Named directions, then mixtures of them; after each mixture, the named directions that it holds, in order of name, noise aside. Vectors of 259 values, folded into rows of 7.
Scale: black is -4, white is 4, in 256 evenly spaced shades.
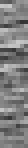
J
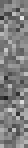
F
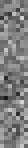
F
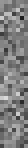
F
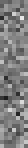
F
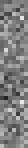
F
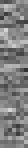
F, J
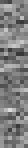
F, J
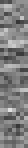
F, J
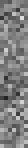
F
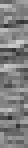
J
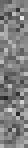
F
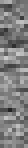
F, J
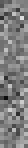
F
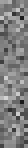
F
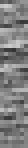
J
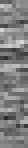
J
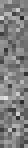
F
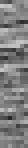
J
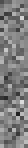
F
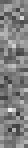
F, J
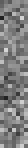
F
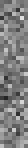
F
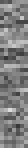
F, J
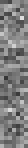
F, J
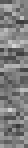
F, J
